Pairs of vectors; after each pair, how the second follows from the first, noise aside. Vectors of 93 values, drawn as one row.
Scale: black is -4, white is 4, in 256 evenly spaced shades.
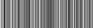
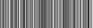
reversed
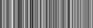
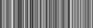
copied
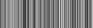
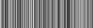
reversed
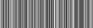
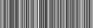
reversed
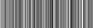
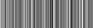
copied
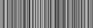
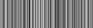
copied
